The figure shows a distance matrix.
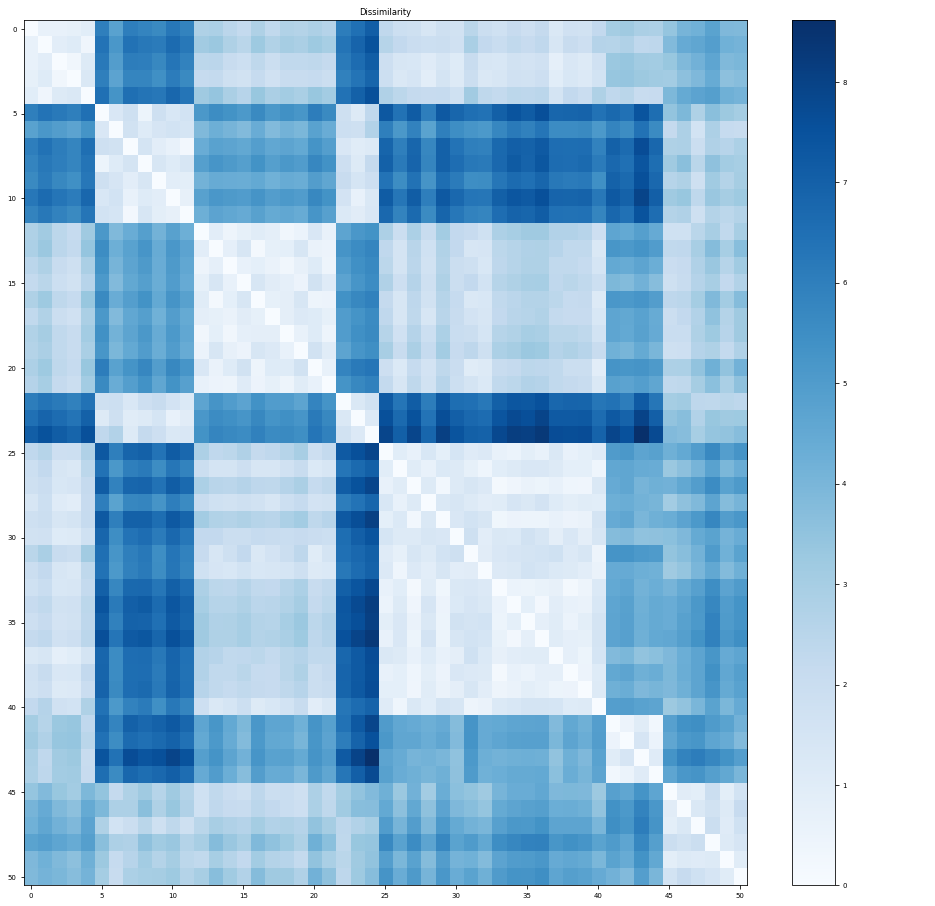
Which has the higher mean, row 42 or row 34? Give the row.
42
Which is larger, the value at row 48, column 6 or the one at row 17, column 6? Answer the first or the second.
the second
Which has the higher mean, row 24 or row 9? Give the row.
24
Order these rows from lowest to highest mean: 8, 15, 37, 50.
15, 37, 50, 8
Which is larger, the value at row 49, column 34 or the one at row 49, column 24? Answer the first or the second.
the first
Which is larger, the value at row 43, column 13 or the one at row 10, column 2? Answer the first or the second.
the second
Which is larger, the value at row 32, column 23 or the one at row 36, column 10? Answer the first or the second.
the second
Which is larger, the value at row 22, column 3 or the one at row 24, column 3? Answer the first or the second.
the second
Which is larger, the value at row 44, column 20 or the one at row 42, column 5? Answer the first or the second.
the second
